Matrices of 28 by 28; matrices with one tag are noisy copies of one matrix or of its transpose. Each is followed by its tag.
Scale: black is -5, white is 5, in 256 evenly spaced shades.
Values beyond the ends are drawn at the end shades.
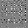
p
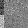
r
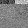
r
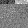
r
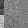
r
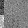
r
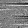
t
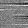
t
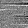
t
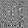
p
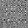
p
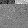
r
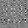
p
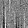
t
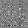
p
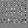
p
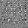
p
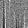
t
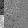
r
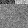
r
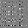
p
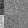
r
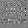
p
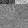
r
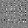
p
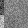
r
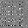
p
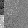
r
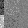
r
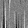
t
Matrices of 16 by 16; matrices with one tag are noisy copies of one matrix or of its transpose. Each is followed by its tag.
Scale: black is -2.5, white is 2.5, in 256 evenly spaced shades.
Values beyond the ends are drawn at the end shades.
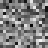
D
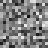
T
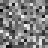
D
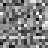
T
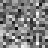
T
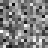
D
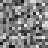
T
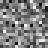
D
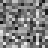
T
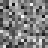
D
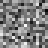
T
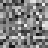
T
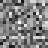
T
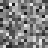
D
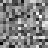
T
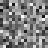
D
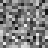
T
